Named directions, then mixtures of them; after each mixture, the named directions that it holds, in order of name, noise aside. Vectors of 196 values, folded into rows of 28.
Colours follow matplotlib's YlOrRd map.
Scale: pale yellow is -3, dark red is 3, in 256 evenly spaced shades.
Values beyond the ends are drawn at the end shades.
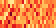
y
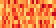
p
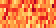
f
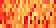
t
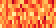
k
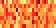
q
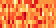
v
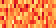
q, v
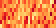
f, t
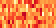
v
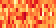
v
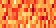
f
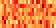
p, q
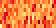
f, k, t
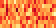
f, p, q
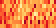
t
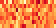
q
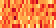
f, p, y
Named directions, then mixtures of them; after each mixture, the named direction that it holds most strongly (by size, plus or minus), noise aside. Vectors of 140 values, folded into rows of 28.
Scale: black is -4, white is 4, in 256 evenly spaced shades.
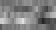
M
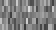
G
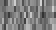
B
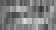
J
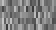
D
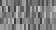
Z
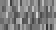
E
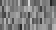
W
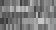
J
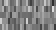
G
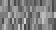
B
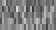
Z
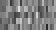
E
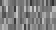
Z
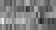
M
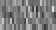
B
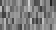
W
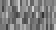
E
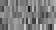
G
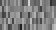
W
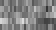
M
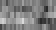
M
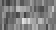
J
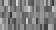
G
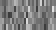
B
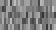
E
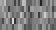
B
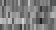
W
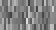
B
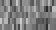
G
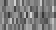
B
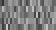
D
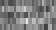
J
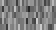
G
